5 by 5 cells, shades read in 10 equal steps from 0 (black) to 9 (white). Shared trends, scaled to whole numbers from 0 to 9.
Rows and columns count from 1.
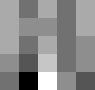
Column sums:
27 16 33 21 25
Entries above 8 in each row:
0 0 0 0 1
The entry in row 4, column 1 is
5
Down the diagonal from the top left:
6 5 6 4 3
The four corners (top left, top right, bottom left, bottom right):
6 6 4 3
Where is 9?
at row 5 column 3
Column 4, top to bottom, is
4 4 4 4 5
